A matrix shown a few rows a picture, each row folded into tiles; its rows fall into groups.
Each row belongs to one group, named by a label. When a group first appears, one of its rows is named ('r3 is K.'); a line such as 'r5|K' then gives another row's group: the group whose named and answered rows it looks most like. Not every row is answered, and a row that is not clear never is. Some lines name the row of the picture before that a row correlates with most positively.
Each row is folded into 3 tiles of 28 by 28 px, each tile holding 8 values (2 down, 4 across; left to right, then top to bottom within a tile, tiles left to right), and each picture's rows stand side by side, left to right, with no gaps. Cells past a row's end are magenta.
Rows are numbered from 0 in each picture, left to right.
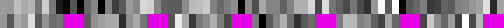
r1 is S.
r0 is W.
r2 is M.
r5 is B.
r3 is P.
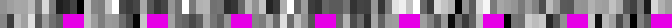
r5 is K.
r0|W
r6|P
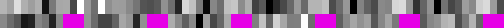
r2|K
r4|S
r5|S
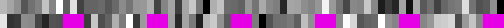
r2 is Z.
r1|B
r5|W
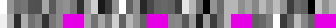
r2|K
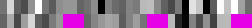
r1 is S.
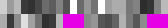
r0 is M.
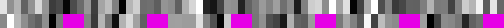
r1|Z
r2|M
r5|P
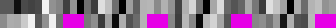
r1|K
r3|K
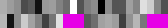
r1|S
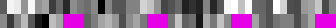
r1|S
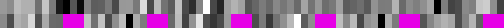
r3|B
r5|S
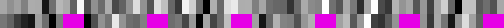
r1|P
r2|K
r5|Z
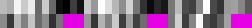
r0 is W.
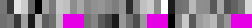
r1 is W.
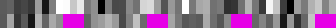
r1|S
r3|K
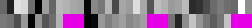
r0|K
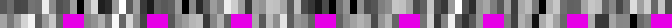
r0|W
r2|S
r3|W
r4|S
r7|P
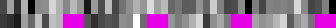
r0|P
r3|W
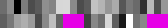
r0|S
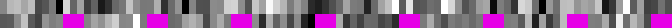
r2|S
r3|W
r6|K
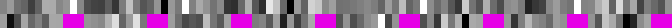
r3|K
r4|B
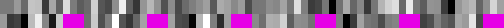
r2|B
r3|W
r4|P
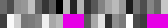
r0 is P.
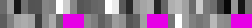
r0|S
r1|M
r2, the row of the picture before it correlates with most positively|0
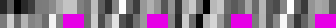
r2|Z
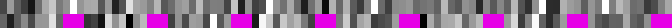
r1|P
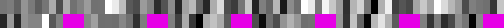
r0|B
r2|Z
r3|P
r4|Z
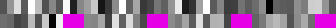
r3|S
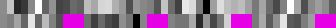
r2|K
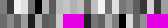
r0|K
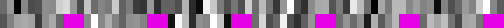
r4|K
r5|S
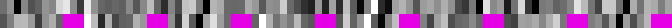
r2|Z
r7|K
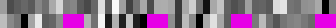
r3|M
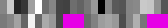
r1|S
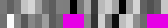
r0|M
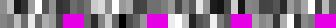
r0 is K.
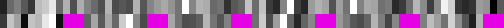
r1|B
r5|M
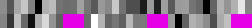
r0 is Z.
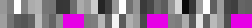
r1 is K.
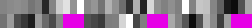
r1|B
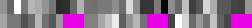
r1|W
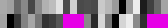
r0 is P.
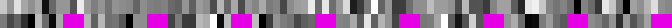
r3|P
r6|M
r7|K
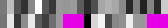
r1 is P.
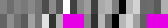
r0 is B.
